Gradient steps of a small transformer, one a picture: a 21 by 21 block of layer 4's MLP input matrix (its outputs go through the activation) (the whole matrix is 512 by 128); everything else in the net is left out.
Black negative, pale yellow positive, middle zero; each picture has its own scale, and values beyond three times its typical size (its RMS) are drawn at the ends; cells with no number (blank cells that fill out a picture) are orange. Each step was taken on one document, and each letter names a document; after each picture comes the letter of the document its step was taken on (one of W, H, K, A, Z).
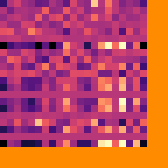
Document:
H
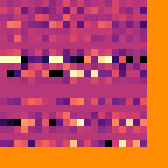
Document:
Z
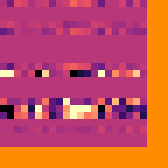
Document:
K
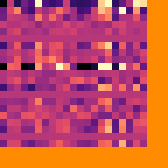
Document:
H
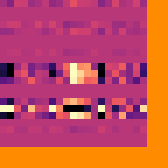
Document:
K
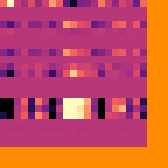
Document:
K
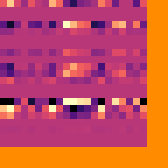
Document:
K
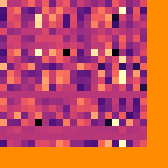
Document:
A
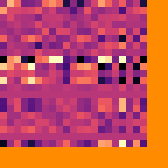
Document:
H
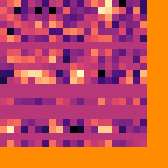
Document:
Z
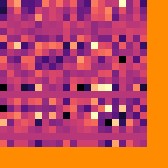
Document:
A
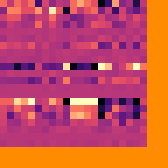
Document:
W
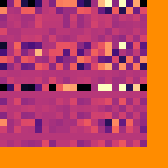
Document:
A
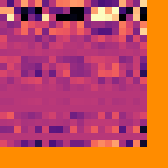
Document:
Z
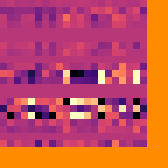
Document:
W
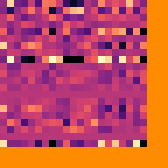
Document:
H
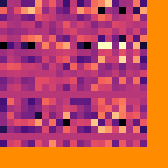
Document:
H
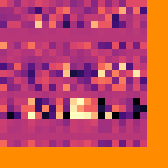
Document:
W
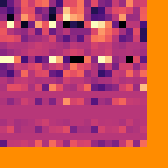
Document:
Z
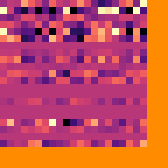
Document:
Z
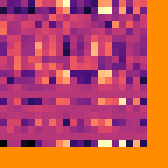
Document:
H
